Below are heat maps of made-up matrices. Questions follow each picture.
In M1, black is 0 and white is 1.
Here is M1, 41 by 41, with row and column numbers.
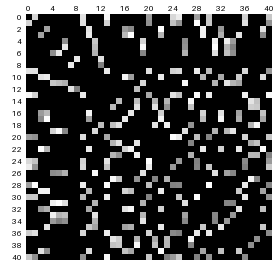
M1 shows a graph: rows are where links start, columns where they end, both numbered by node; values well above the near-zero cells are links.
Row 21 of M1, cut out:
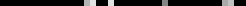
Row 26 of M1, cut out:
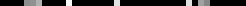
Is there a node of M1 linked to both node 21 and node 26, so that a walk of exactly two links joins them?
no
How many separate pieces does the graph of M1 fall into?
2
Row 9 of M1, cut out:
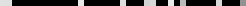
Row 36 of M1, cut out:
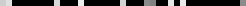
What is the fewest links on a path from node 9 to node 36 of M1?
1
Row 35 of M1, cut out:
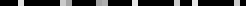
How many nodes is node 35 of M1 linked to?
9
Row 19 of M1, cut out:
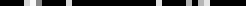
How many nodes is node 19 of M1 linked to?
8
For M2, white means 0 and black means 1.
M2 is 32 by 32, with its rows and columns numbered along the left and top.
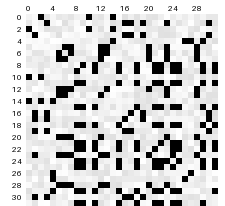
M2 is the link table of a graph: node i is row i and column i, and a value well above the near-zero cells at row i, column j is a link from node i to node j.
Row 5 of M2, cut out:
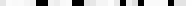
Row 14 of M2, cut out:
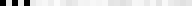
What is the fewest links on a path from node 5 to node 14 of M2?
5
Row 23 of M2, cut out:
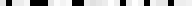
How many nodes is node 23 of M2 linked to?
9
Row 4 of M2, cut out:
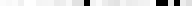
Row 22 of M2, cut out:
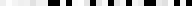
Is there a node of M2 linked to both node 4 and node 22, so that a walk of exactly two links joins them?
yes
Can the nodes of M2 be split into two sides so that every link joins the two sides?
no
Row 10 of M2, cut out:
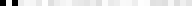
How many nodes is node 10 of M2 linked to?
2
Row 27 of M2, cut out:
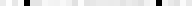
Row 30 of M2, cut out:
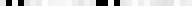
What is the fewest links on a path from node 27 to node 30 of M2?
6
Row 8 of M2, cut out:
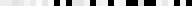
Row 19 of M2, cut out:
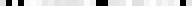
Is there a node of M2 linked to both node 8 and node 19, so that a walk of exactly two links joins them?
no
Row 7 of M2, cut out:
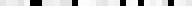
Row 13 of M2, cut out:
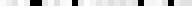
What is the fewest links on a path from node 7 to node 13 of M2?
2
